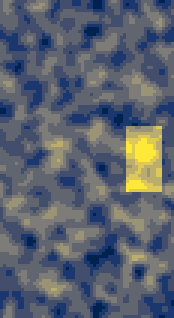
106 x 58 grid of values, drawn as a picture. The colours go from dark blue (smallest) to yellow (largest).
Grain: blotchy. Slope: none. Roughest part: middle right. Ninth with the highest average: middle right. Odd patch: higher, in the middle right.
